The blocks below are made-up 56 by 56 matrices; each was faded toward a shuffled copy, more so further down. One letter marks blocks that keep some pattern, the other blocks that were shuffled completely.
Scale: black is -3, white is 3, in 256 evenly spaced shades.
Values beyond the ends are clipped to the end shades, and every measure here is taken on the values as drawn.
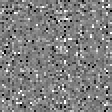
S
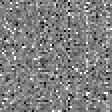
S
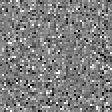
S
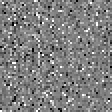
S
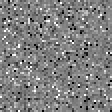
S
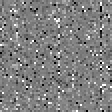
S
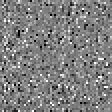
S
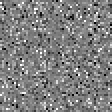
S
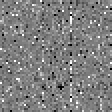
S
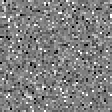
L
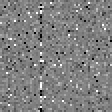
S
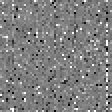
S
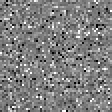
S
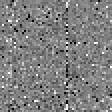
S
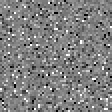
L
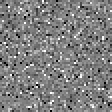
L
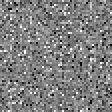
S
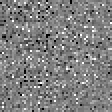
S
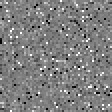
L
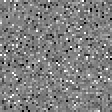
L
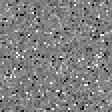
L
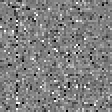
S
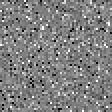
L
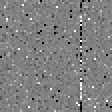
S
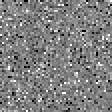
L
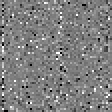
S
